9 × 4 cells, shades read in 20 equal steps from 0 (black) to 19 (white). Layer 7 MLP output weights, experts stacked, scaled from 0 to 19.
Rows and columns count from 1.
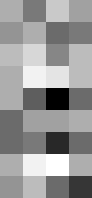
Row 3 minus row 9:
3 2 2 10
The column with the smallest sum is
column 3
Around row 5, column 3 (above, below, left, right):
17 12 7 8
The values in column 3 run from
0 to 19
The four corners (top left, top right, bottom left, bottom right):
13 12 11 4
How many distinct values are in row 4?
4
